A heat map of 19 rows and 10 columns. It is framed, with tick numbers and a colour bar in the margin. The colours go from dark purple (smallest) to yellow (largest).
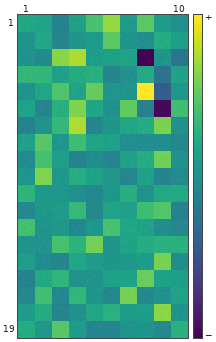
Histogram: heavy tails on both sides. Odd patch: rougher, in the top right. Mirror symmetry: none. Roughest part: top right. Ninth with the lowest average: top right. Slope: none. Stripes: none.
